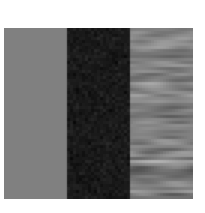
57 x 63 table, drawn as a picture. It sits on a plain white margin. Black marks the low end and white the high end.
It is made of 1 by 3 panels. Panel 1,1: middling, flat. Panel 1,2: very low, fine-grained, faint in contrast. Panel 1,3: middling, streaked across.
